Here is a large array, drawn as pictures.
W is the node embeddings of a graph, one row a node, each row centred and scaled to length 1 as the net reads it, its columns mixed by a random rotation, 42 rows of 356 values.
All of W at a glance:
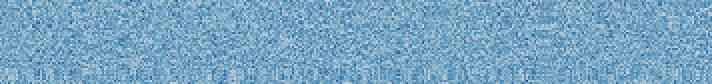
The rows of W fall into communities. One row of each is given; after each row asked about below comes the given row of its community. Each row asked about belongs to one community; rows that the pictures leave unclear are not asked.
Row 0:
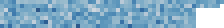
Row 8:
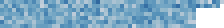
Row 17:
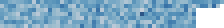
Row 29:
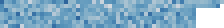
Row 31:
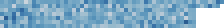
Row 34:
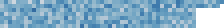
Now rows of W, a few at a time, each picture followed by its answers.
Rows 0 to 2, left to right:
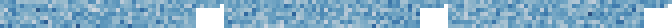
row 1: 17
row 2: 17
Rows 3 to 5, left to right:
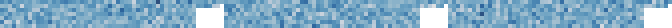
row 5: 29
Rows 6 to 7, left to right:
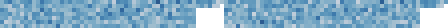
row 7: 34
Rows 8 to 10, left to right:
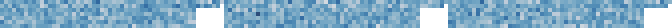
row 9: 29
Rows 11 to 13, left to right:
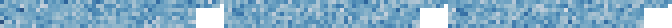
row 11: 8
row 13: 0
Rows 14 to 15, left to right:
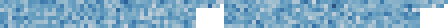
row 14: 31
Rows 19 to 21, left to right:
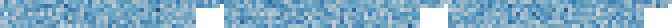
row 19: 34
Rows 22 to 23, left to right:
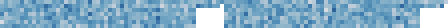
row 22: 34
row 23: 8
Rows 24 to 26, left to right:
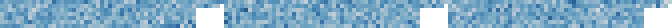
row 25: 31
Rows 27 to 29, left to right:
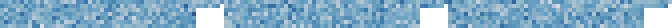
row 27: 17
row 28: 34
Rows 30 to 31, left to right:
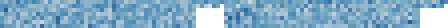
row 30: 29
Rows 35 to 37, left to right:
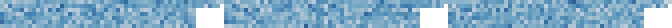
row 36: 17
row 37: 31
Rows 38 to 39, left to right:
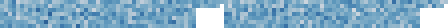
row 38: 0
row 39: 31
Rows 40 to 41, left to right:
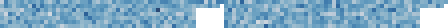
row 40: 34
